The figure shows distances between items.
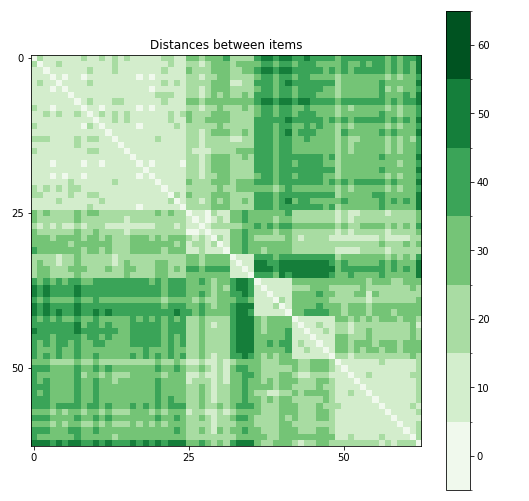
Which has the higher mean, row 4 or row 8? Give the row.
4
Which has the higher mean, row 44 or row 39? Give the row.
44
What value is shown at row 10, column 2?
10
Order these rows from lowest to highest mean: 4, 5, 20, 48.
5, 4, 20, 48
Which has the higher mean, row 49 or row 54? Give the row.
54
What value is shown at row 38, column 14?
40
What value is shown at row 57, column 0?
30
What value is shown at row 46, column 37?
30
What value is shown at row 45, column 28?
20
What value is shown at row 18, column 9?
10
